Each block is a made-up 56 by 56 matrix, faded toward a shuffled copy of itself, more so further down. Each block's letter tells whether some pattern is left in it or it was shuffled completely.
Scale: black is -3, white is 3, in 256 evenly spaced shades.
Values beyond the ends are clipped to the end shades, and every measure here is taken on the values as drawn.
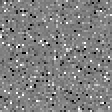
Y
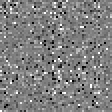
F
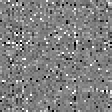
F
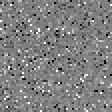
Y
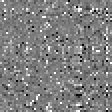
F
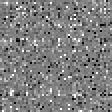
F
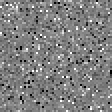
Y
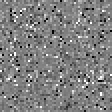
F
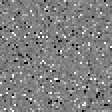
Y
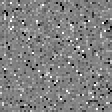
Y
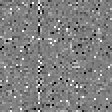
F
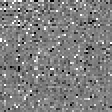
F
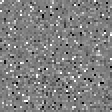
Y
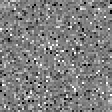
Y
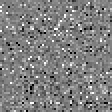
F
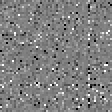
F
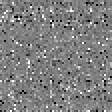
F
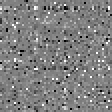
F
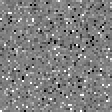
Y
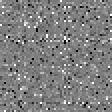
F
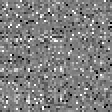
F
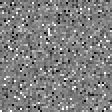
Y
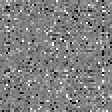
F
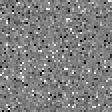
Y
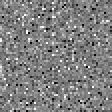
Y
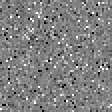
Y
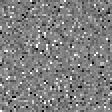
Y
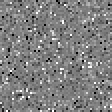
Y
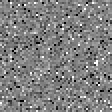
Y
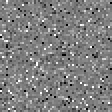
Y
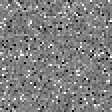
Y
